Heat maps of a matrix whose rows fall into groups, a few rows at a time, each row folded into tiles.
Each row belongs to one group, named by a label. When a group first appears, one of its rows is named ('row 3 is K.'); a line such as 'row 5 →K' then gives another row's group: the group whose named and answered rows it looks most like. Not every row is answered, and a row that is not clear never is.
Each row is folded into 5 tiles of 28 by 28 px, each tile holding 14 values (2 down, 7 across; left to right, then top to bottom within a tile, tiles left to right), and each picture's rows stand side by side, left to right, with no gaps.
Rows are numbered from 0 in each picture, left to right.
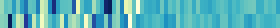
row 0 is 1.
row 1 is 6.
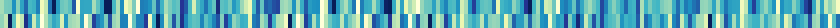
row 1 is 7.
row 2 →1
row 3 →1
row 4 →7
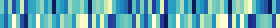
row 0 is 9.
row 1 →9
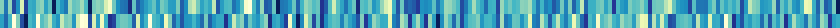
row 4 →9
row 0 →9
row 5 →7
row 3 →7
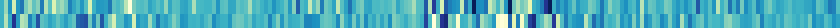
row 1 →7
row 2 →6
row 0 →6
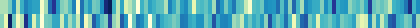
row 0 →1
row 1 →7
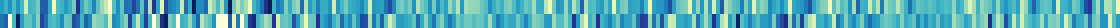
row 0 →7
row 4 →6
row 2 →6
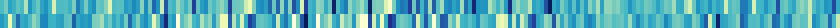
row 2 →9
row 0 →7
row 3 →9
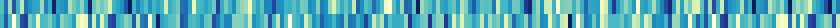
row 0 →9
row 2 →7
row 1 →7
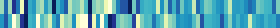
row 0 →9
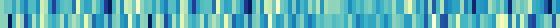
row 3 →9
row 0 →1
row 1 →1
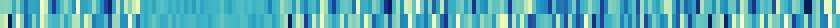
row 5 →1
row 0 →1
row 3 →9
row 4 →7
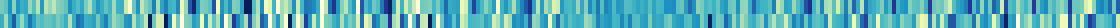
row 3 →1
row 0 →6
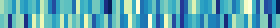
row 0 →1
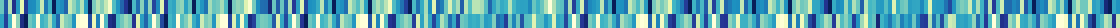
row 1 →9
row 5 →9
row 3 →6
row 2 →9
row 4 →9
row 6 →6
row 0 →9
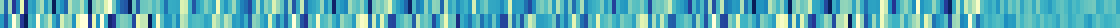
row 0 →9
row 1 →1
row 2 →9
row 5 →9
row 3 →6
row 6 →1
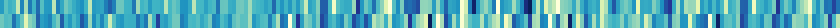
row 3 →1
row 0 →6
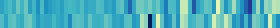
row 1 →1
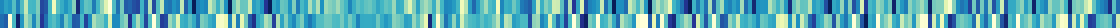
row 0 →7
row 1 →9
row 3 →1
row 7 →9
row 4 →9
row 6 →9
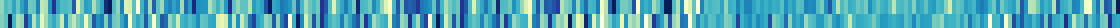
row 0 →1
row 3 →7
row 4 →1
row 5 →6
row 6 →7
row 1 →9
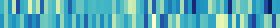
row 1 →9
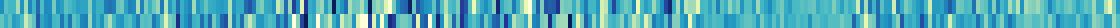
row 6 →6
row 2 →9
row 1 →6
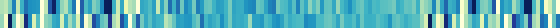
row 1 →6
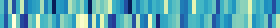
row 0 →9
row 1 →7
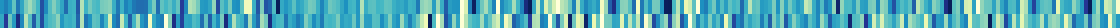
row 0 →7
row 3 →1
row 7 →1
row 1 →7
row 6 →1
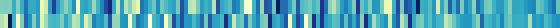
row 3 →6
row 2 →7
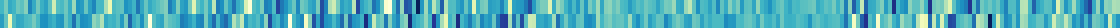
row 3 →6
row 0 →7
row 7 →1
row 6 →9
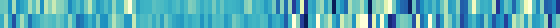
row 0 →6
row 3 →7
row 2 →9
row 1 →7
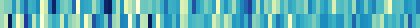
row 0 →1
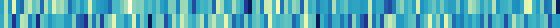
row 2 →6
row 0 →6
